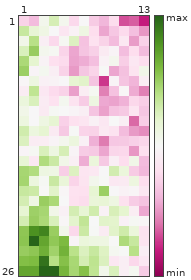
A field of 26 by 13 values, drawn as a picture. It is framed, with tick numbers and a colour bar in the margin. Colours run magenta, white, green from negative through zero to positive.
Ninth with the highest average: bottom left. Slope: up to the bottom left. Mirror symmetry: none. Ninth with the lowest average: top right. Stripes: none.
